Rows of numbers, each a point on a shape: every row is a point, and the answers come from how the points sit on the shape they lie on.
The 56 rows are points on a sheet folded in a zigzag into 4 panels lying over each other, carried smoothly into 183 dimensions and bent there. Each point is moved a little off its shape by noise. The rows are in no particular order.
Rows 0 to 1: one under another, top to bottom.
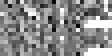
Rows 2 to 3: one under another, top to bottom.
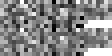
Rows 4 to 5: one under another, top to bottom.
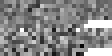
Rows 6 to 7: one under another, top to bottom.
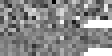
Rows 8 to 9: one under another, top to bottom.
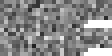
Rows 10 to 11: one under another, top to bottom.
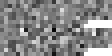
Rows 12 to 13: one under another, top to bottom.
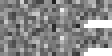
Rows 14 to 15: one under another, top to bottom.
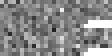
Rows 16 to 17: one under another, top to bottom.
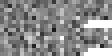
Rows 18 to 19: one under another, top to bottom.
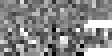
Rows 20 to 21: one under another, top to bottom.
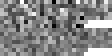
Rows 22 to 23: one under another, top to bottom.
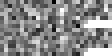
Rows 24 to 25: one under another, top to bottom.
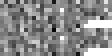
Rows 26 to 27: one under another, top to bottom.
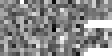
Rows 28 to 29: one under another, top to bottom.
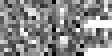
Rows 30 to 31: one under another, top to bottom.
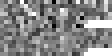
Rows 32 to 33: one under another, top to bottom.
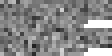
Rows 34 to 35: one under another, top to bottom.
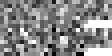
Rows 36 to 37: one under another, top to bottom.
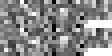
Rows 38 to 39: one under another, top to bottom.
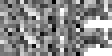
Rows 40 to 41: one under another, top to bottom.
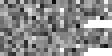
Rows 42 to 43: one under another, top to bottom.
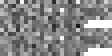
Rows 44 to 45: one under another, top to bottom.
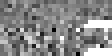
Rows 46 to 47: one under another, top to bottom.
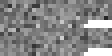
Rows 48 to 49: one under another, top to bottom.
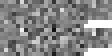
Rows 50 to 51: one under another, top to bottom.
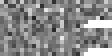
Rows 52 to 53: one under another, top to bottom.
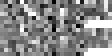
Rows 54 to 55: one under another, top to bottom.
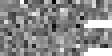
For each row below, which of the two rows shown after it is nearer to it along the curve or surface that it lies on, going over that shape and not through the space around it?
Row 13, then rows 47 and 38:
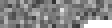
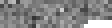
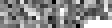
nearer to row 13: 38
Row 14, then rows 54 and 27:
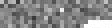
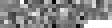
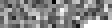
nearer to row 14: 54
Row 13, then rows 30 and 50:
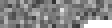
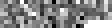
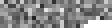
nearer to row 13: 30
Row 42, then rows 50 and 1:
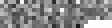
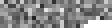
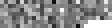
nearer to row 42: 50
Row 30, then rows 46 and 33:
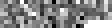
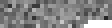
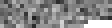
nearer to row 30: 46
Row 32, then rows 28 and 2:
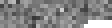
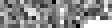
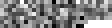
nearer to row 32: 2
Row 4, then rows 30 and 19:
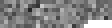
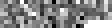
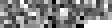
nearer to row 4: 30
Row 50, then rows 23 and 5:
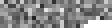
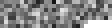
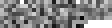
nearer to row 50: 5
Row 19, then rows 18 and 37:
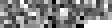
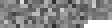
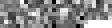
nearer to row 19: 37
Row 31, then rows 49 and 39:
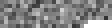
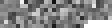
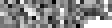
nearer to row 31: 49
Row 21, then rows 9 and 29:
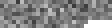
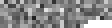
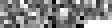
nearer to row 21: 9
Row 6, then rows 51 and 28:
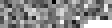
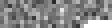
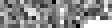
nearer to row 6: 28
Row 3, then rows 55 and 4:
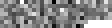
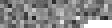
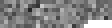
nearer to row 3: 4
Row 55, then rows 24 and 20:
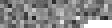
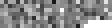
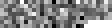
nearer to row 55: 24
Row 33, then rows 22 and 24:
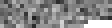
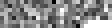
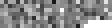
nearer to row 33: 24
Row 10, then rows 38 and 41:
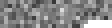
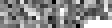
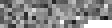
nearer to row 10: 41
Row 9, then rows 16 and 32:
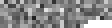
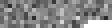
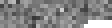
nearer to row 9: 32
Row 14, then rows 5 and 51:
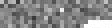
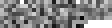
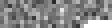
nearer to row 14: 5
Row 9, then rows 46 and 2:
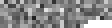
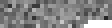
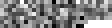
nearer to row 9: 2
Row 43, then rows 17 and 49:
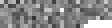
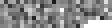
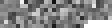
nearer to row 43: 17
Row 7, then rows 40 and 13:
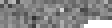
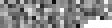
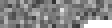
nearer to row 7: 40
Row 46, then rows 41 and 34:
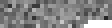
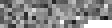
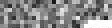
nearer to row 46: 41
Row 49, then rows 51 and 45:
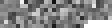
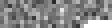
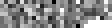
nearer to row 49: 51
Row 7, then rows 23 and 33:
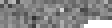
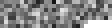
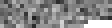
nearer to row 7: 33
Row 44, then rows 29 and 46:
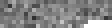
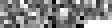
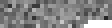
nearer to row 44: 46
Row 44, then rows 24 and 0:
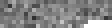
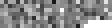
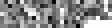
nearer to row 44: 24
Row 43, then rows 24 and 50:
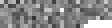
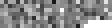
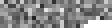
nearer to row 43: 50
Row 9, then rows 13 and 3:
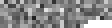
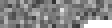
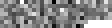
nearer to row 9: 3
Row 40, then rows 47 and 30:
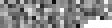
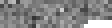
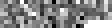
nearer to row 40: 47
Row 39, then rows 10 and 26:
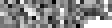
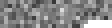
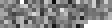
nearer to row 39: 10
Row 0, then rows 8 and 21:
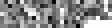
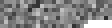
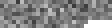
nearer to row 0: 8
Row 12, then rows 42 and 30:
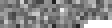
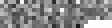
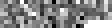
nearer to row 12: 30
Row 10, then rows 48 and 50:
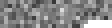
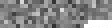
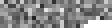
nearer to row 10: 48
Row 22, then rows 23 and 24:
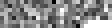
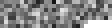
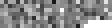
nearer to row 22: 23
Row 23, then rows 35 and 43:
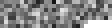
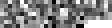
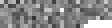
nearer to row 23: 35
